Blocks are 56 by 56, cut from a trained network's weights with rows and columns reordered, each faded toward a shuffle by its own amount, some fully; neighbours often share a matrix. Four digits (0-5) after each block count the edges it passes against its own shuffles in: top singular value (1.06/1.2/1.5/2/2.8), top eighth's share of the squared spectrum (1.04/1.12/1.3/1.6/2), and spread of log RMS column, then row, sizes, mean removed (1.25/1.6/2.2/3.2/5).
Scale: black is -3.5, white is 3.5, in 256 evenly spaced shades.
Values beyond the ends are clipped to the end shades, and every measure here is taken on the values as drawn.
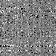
2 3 0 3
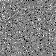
0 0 0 0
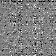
2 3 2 1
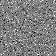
1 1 0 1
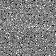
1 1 0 0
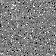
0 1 0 0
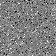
0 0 0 0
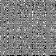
3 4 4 2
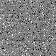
0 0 0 0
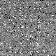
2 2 2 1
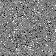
1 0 0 0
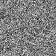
1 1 0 0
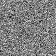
0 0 0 0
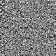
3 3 1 0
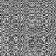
4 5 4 2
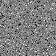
0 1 0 0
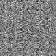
3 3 2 1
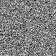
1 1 0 0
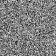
1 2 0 0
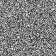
1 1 0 0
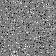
0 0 0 0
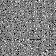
2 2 0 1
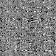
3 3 0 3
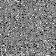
1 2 0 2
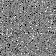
0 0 0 0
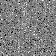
1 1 0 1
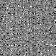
2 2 0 2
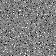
0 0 0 1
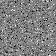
1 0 0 0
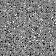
1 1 0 0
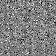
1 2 0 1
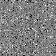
1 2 0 2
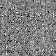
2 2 0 2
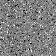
1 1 0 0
